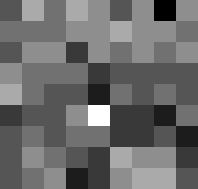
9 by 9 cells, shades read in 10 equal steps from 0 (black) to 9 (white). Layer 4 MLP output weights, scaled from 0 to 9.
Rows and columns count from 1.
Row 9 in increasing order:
1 2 3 3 4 5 5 6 6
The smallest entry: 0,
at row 1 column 8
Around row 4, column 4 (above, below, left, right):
2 3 4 2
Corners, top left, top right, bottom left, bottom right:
3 5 3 3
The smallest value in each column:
2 3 3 1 1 2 2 0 1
